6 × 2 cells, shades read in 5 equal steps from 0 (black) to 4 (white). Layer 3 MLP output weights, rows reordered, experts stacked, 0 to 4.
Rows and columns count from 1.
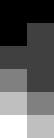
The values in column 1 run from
0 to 4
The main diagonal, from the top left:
0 1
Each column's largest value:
4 3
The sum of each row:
0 1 2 3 5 7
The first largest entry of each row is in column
1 2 1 1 1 1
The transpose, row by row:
0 0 1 2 3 4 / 0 1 1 1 2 3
